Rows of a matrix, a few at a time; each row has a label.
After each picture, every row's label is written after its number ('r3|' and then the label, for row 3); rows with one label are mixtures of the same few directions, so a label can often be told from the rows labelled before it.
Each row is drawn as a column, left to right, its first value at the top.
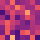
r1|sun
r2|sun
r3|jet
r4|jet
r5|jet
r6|sun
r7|jet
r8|jet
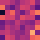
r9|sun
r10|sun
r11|sun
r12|jet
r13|sun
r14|sun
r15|jet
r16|sun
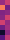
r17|jet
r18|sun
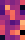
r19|jet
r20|jet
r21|sun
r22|jet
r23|jet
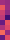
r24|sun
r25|sun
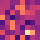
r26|sun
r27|sun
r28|sun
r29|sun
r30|jet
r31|jet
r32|jet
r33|jet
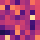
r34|jet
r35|sun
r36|jet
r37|sun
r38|sun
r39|jet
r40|sun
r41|jet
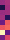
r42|jet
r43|sun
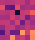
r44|jet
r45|jet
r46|sun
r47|sun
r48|jet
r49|sun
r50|jet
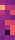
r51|jet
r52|jet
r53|sun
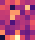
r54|sun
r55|jet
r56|sun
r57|jet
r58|sun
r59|jet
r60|jet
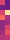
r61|sun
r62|sun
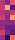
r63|sun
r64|jet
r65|sun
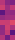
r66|sun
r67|jet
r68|jet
